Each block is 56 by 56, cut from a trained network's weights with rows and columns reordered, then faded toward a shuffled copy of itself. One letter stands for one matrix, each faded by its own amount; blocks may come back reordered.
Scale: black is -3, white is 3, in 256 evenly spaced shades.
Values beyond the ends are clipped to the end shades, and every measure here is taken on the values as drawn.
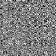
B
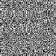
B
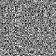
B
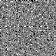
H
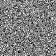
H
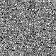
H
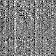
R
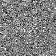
H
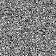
H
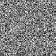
B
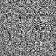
B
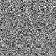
B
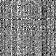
R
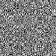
B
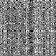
R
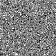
H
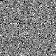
H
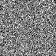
H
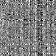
R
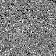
H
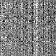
R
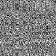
B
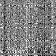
R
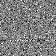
H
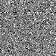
H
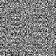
B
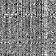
R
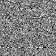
H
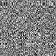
B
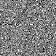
H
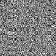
B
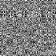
B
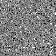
H
